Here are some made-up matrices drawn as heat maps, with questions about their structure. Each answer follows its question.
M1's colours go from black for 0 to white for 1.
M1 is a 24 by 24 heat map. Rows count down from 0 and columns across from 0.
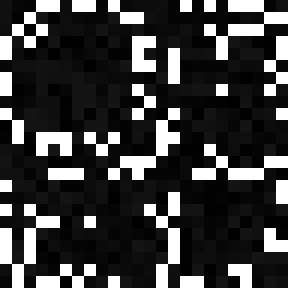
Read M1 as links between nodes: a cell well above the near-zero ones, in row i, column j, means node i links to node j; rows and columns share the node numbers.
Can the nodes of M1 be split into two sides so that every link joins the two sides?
no
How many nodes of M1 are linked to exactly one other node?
1
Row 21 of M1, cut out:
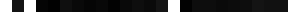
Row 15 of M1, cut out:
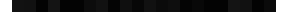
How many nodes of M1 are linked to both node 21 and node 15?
1
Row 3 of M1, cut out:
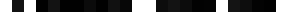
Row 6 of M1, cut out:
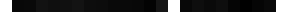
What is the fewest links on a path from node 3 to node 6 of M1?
2
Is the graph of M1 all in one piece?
yes
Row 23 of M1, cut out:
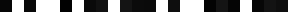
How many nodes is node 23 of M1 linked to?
9
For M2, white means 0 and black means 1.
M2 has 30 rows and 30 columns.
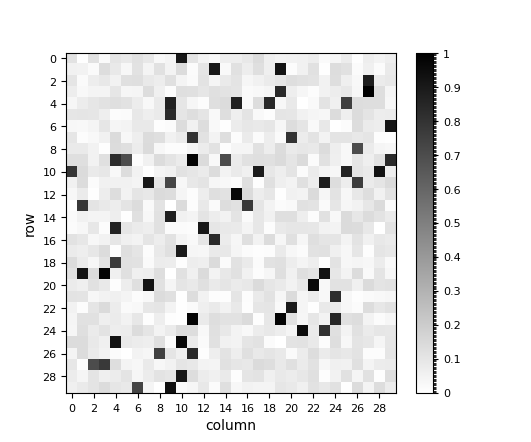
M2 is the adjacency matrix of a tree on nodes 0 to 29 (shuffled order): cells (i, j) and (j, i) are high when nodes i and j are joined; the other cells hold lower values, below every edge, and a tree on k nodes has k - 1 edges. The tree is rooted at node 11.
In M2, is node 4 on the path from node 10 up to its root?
yes
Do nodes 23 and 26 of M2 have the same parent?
yes
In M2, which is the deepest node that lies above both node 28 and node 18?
4
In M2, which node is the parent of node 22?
20
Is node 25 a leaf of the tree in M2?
no
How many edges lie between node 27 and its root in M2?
4
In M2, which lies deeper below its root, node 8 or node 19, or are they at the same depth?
the same depth
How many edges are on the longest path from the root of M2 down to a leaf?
5
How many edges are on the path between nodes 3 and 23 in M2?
2
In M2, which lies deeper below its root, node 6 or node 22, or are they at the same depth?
the same depth
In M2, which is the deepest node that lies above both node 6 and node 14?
9
